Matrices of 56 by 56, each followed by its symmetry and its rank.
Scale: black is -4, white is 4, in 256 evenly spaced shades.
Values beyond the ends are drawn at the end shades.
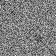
symmetric, full rank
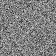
symmetric, full rank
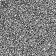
symmetric, full rank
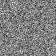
neither, full rank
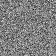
neither, full rank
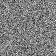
neither, full rank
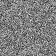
neither, full rank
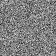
neither, full rank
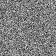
neither, full rank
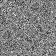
symmetric, full rank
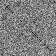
symmetric, full rank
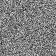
neither, full rank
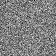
neither, full rank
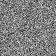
neither, full rank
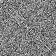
symmetric, full rank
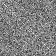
symmetric, full rank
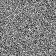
symmetric, full rank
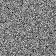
symmetric, full rank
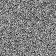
neither, full rank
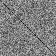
symmetric, full rank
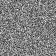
neither, full rank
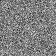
symmetric, full rank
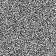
neither, full rank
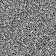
symmetric, full rank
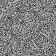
symmetric, full rank
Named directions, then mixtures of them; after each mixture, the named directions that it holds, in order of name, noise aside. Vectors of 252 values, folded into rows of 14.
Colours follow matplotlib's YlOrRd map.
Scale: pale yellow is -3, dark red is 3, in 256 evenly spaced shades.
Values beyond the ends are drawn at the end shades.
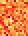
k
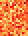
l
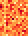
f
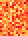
l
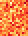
l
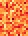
f, l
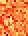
k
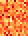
k, l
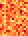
f, k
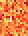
k, l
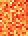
l
